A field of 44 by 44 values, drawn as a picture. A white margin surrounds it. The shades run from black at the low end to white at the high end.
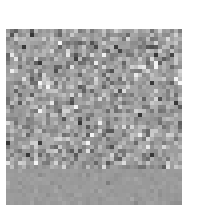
The grain is fine, like static. The halves do not mirror each other. The distribution is heavy-tailed on both sides. A horizontal seam about 80% of the way down splits the table, and the bottom part is calmer. No regular stripes run through it.
